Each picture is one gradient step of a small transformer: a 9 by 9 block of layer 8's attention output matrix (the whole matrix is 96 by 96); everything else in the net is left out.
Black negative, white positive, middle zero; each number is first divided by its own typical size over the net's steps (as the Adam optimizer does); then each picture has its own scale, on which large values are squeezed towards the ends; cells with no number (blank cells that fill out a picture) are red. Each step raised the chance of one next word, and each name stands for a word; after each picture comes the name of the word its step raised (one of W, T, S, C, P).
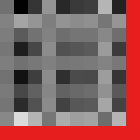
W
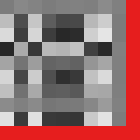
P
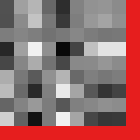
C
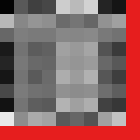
W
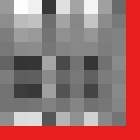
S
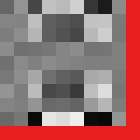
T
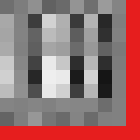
P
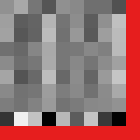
T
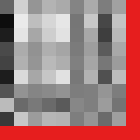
P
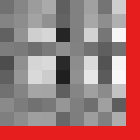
P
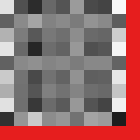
W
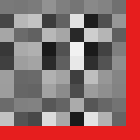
C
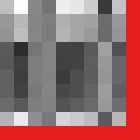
S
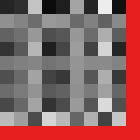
W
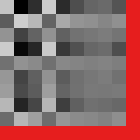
W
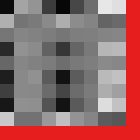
W
